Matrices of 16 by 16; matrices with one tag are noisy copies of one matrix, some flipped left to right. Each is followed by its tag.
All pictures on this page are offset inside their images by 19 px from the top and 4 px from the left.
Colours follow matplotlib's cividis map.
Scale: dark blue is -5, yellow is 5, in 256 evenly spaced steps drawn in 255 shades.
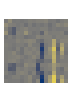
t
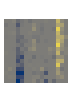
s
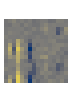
t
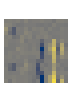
t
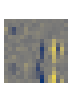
t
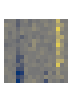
s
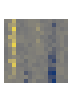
s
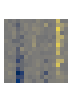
s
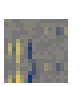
t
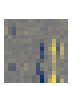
t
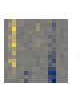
s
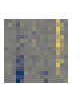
s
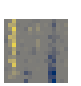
s
